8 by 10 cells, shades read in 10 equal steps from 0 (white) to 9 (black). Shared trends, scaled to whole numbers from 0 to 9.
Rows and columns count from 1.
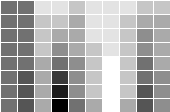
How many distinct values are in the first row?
3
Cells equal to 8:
1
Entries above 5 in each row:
0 0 0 0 0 2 3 3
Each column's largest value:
5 6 3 9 5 3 1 3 6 4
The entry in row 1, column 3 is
1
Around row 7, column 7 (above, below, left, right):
0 0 2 2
